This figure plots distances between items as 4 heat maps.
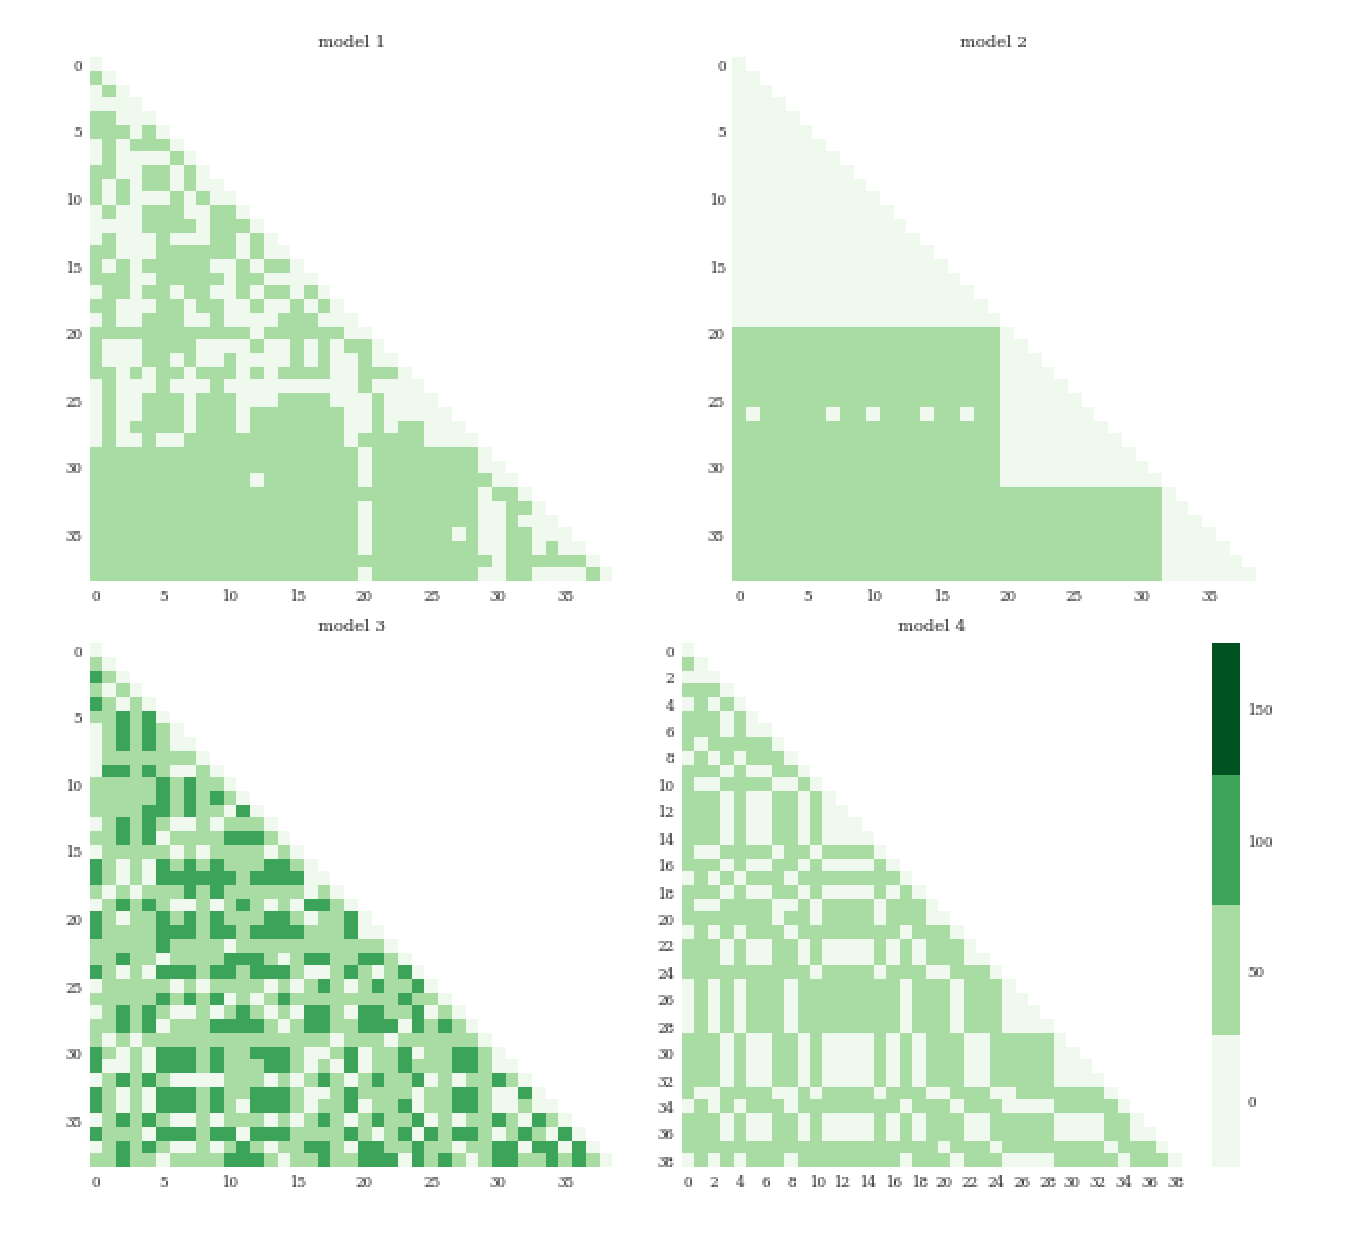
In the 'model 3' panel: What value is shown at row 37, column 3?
50
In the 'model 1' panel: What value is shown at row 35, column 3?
50
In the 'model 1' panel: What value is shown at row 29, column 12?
50
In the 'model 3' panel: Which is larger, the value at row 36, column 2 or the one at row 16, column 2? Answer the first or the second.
the first
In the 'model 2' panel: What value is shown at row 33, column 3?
50
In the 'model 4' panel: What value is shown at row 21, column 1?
50
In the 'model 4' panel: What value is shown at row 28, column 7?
50
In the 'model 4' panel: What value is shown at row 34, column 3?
50
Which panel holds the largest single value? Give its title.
model 3
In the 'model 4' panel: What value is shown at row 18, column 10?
50
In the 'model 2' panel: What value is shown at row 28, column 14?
50
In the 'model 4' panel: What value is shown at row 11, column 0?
50
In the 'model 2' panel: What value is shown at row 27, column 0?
50
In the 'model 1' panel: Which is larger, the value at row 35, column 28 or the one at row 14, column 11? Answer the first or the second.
the first
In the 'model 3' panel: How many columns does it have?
39
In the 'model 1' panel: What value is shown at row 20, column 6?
50
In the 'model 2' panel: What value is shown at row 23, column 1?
50
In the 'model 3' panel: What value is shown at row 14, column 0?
50
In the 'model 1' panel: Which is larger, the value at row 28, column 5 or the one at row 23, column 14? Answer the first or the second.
the second
